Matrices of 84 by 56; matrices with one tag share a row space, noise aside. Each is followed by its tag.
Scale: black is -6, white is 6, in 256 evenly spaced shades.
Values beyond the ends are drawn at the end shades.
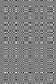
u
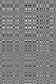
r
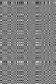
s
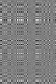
s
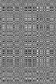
r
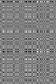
r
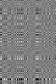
s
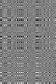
s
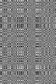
s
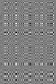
u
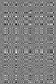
u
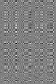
u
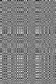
s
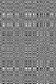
r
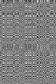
r
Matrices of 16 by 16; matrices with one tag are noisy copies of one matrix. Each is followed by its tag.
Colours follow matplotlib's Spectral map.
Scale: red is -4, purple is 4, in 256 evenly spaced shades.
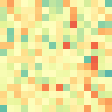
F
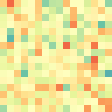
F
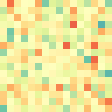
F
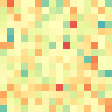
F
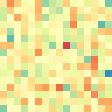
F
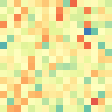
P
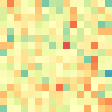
F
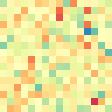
P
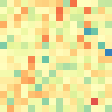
P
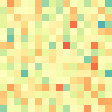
F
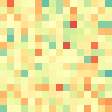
F
